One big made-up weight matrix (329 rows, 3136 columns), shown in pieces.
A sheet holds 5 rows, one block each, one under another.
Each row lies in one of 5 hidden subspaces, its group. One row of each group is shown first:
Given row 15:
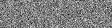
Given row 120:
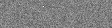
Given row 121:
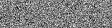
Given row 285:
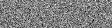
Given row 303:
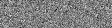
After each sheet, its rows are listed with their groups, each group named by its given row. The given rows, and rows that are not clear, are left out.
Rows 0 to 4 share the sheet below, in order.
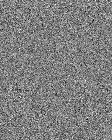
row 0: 285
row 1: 120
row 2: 121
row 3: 303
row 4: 15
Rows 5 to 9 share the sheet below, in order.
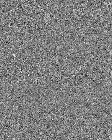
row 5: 121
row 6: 120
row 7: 15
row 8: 303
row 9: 120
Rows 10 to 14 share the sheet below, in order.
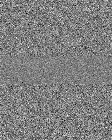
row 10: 121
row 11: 15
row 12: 303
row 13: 15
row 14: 303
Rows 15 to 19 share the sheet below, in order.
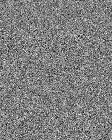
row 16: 121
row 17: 121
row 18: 120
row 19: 303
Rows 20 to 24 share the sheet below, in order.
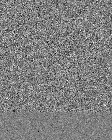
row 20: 15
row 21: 121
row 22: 120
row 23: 120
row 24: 285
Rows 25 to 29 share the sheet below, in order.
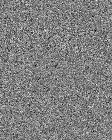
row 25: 285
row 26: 120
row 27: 303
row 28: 285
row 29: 303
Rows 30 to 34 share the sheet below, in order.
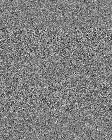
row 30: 285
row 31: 15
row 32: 303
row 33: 120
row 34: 303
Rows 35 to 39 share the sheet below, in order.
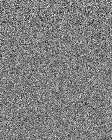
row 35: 285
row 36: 121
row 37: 285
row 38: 15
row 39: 303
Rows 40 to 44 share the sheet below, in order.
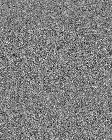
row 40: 121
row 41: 120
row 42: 15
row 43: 120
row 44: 15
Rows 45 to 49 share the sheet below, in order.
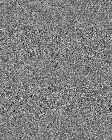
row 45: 120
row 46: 15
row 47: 303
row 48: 120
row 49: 15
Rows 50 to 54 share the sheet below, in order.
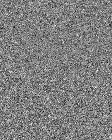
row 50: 120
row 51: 285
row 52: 303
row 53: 120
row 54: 120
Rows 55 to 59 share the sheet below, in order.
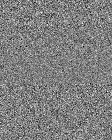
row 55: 121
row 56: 121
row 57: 285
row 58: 15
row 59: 15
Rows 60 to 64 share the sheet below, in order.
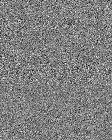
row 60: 303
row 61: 303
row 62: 285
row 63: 303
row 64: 303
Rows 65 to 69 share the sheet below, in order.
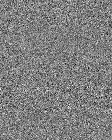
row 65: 120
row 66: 303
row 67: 285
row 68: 303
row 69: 285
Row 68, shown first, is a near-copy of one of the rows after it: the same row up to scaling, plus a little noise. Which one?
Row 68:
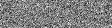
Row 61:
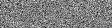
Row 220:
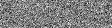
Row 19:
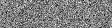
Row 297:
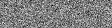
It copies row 220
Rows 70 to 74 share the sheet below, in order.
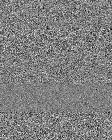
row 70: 285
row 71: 121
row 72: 121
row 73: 15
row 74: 303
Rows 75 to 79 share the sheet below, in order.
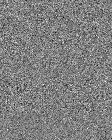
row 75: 121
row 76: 285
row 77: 303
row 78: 303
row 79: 303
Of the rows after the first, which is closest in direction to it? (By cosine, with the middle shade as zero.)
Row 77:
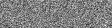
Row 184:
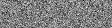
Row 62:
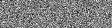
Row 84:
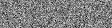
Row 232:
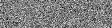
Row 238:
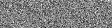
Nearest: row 238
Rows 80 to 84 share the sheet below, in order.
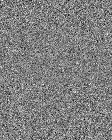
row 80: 121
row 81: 303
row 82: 285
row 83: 303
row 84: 303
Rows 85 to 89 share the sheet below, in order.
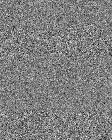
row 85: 120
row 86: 120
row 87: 120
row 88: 121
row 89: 303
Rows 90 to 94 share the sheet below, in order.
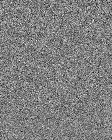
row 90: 285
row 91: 121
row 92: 120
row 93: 15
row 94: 303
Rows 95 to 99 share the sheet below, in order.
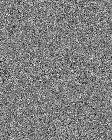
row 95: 120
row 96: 15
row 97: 121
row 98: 15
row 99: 120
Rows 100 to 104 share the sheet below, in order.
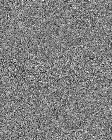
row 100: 303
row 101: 15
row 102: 121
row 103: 120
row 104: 15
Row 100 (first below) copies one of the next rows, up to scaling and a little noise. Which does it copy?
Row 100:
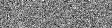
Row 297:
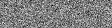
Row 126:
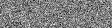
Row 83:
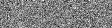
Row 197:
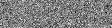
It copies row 83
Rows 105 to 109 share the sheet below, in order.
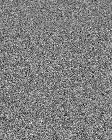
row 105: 285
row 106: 285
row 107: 285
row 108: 121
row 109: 121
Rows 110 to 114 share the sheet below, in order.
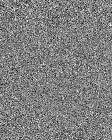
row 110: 121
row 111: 15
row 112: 285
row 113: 285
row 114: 15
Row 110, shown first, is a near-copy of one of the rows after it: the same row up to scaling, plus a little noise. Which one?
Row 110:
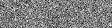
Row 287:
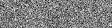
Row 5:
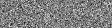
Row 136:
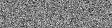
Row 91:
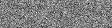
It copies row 287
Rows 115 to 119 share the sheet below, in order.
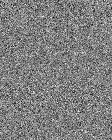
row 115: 121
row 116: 121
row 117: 285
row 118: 121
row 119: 15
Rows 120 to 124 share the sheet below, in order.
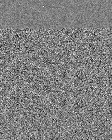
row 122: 120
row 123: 120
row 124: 15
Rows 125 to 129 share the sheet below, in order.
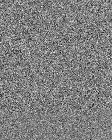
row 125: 120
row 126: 303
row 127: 285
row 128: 285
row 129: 285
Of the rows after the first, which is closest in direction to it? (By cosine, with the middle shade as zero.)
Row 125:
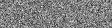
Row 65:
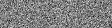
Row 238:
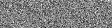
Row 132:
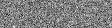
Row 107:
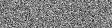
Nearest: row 132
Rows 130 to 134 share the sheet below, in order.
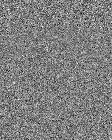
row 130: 121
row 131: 121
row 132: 120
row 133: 121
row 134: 120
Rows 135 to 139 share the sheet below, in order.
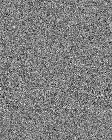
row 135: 120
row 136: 121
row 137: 303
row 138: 303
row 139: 121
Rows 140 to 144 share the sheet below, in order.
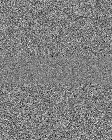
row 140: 121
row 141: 15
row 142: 285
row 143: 121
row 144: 303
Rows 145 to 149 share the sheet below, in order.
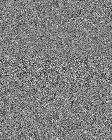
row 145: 15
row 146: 285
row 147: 121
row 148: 121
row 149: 15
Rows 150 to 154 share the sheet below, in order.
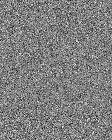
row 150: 120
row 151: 15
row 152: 285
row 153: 15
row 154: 285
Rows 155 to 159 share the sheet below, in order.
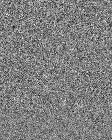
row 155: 120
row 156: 120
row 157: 121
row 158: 120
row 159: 303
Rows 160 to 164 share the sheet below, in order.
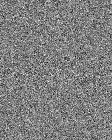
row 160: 121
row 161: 121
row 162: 121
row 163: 15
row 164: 303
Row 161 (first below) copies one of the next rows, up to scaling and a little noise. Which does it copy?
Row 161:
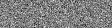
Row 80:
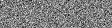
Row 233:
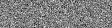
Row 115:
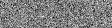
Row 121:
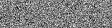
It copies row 233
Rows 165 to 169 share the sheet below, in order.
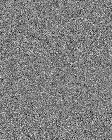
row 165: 15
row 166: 120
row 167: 121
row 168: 285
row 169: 15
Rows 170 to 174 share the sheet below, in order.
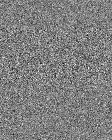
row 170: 120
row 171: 15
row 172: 285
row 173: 120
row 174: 303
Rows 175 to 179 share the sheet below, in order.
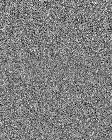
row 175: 120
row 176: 15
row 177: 303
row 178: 15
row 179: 285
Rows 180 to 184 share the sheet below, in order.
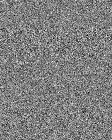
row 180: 15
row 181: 15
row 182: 303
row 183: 121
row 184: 303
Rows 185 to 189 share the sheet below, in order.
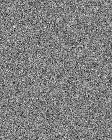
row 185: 120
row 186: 15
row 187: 120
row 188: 285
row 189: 121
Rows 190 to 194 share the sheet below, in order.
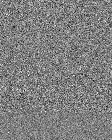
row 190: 120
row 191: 121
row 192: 15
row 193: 303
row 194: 15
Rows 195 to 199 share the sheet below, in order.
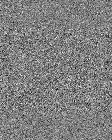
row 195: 303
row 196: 303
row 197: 303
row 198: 303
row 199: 121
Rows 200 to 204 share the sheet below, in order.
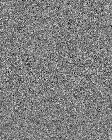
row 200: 303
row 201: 120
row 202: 303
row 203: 121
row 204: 120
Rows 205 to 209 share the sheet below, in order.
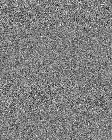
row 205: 303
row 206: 285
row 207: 285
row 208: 121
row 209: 285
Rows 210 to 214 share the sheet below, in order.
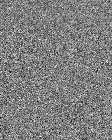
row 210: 120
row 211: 120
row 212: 303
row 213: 15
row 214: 121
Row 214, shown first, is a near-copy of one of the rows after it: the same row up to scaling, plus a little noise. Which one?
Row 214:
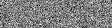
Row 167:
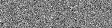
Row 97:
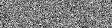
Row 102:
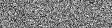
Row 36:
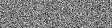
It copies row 97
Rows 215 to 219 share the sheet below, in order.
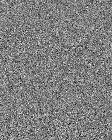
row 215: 15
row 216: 15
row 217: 303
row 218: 15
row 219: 120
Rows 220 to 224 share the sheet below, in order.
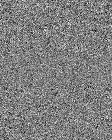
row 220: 303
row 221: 120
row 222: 285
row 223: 303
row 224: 303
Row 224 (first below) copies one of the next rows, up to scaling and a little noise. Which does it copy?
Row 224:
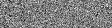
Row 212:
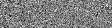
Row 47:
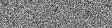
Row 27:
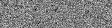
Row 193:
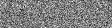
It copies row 212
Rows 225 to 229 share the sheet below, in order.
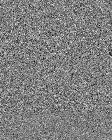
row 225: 121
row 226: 120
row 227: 121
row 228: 121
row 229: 303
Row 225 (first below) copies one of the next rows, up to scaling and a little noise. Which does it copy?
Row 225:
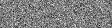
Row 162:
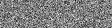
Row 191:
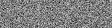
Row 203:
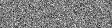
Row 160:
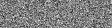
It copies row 203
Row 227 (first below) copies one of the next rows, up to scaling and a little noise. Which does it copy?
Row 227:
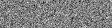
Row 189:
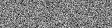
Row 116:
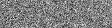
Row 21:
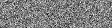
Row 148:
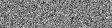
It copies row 148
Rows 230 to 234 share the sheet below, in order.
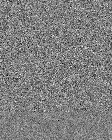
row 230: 303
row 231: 15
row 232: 303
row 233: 121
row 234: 120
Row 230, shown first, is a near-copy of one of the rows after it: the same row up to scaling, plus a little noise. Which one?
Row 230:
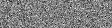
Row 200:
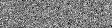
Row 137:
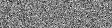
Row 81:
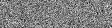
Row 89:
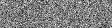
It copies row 137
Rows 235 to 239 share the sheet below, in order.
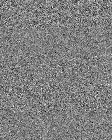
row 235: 121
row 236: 303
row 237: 285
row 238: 303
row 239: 121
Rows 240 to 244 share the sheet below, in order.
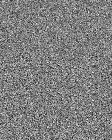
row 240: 285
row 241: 15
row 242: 285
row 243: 285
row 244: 15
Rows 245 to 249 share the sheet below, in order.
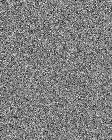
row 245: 15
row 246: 120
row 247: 121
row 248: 121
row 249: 121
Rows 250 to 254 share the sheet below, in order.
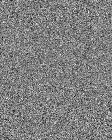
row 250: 285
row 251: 121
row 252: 285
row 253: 120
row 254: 303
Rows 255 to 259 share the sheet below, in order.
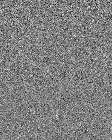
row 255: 285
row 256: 303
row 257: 120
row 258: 15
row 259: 15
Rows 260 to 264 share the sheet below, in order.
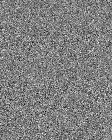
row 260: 285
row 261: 285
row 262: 120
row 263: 303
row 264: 15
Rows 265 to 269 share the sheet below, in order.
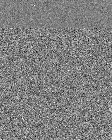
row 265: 120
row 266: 285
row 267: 15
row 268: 120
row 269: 121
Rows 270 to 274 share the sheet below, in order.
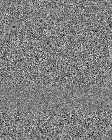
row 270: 120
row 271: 120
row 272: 15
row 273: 121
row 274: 285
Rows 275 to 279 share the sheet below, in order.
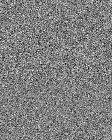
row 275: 15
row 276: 15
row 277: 285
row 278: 285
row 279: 15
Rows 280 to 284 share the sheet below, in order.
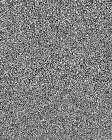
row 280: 15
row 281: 15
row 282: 121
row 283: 303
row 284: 285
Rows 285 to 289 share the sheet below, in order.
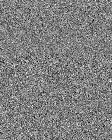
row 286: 15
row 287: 121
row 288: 285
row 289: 15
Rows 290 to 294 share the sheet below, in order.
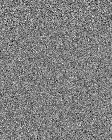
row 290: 285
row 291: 285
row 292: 120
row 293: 285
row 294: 15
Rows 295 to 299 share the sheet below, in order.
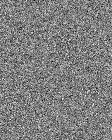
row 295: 303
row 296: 120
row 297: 303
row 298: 285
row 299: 15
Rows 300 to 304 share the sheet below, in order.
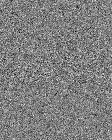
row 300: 285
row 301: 120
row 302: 121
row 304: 120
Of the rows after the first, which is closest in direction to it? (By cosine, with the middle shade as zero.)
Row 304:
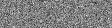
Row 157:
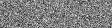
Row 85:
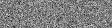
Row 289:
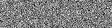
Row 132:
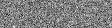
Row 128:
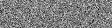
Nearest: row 132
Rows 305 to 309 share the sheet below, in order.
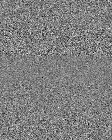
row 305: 285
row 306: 303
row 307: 15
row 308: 285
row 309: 285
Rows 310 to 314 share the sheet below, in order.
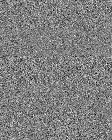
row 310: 15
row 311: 285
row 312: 15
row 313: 285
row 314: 120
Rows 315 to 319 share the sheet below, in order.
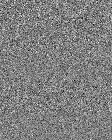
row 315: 15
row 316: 285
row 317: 303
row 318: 120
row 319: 285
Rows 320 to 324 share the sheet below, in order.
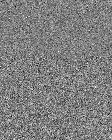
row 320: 15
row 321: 285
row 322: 15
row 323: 120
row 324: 120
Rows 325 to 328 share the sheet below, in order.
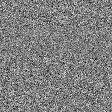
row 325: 121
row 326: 285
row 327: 120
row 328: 303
